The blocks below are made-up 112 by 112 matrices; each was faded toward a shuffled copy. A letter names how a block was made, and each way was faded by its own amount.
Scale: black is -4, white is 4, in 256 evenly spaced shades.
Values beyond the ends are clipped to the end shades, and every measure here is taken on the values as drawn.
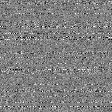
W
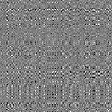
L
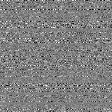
W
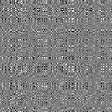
L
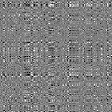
L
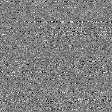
W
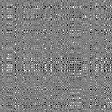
L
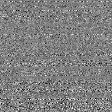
W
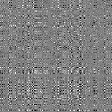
L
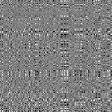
L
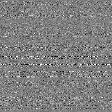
W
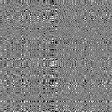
L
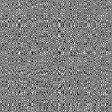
L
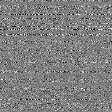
W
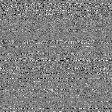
W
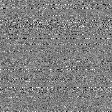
W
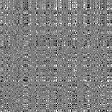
L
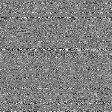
W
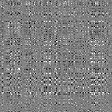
L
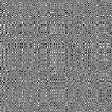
L
